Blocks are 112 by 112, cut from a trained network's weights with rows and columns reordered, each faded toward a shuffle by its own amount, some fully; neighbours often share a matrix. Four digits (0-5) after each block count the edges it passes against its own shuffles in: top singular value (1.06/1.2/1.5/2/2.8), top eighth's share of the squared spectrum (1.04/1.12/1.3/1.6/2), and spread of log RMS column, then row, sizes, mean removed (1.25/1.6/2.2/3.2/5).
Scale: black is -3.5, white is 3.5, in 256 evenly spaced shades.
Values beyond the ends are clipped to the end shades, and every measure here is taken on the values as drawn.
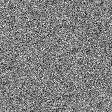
1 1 0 0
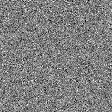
2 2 0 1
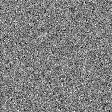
1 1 0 0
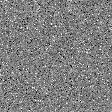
0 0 0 0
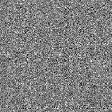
3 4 2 2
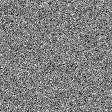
0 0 0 0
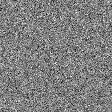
0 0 0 0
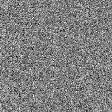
3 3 1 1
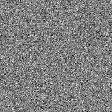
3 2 1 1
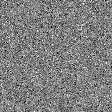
0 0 0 0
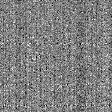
3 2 0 2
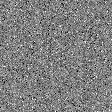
0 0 0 0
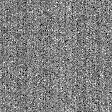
3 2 0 1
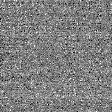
2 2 2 0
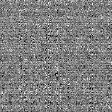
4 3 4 1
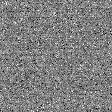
1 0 0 0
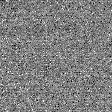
2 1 1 0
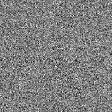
3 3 2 2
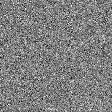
2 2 1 0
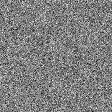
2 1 0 0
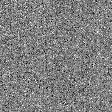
1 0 0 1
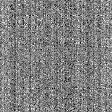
4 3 1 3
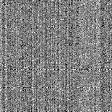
4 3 1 3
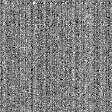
4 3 1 3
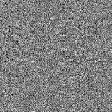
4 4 2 1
